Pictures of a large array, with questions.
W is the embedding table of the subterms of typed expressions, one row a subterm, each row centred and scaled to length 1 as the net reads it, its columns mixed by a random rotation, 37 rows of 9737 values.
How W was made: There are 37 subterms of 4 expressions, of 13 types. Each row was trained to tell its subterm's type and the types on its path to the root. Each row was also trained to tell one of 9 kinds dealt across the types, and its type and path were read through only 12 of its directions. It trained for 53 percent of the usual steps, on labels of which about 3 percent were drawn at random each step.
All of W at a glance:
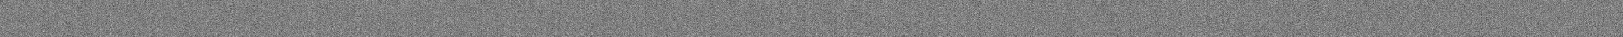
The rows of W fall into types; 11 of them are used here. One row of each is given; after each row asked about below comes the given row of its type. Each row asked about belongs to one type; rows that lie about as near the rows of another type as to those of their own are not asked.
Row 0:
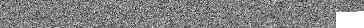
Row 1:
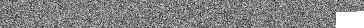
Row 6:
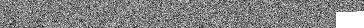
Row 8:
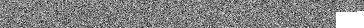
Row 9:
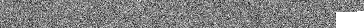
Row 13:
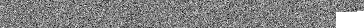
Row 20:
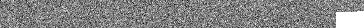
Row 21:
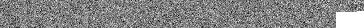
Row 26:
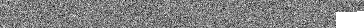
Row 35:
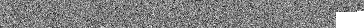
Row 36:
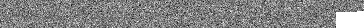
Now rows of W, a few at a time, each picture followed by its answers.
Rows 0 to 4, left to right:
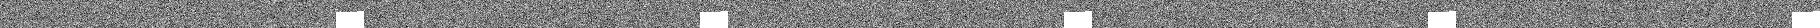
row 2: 0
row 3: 36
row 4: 13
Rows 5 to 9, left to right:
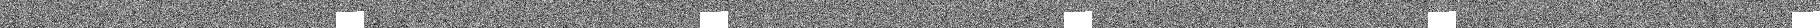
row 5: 6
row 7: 20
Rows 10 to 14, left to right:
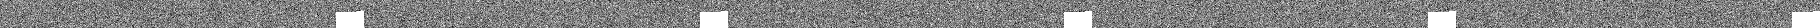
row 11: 6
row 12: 20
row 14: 1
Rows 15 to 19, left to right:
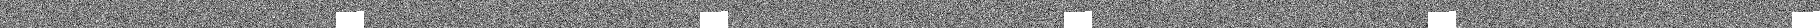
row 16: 0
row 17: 21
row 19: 21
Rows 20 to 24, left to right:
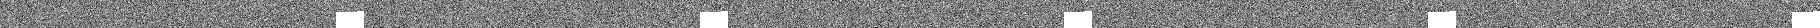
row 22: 13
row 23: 26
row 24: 35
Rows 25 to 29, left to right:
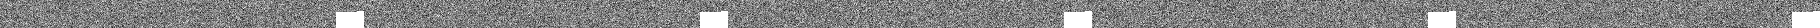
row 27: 8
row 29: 1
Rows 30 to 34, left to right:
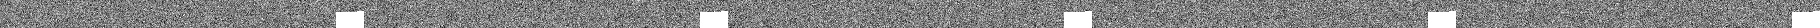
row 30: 13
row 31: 9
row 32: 6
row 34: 1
